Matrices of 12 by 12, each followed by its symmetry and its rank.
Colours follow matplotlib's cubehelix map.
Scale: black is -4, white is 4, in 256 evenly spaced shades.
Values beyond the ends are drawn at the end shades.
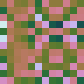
neither, rank two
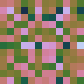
neither, rank two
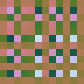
symmetric, rank one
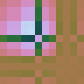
symmetric, rank one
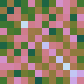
symmetric, full rank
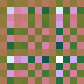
symmetric, rank one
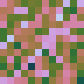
neither, full rank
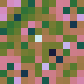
symmetric, full rank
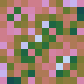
symmetric, full rank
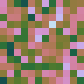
neither, full rank
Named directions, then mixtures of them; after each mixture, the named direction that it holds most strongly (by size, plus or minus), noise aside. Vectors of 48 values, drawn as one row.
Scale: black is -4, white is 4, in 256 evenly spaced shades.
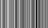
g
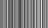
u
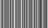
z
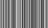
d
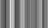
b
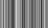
d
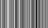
g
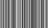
d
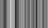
b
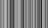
b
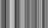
b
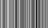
g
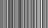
u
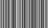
d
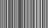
u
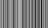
u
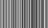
d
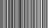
u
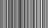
u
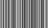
d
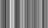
b
